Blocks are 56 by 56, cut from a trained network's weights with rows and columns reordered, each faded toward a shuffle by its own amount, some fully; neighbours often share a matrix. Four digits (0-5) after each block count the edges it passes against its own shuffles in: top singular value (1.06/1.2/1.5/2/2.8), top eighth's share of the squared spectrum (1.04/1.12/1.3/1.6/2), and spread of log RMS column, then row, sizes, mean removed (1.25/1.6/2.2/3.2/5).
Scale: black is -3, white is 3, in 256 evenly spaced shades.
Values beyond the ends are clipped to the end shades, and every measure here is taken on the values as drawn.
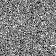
0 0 0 0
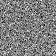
0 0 0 0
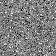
0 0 0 0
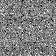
1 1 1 0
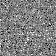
0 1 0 0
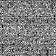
2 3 2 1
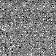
1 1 1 0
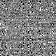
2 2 2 1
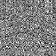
3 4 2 2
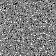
0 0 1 0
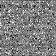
2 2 2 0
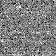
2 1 0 0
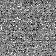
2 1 0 0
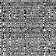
3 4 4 1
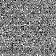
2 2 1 0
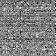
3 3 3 1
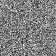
1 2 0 0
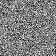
1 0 0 0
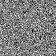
1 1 0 0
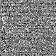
2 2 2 0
